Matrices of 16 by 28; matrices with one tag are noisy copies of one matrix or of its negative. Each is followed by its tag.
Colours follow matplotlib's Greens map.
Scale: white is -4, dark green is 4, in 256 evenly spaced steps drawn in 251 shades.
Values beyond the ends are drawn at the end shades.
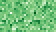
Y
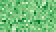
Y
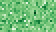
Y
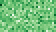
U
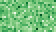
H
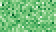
U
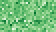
Y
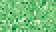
Y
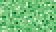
H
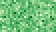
H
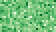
H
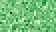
Y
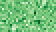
Y
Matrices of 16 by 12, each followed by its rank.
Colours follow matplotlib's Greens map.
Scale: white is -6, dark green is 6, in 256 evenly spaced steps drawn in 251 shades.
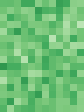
full rank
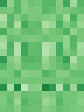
two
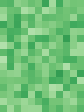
full rank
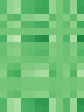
one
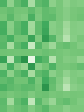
two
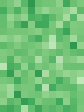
full rank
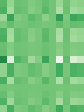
one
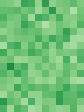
full rank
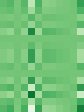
one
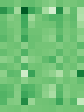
two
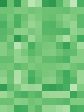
two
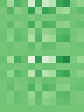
one
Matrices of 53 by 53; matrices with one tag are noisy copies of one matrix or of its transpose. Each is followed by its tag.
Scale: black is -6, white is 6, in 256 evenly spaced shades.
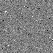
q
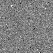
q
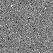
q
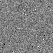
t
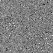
t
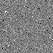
q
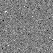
q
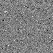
q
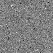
q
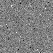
q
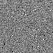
t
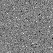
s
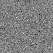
s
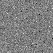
s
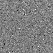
t
